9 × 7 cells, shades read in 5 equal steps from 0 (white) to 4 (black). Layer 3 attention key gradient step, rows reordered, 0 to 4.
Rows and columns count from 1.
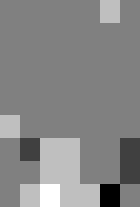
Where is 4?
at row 9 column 6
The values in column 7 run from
2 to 3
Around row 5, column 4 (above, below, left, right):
2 2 2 2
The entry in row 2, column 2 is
2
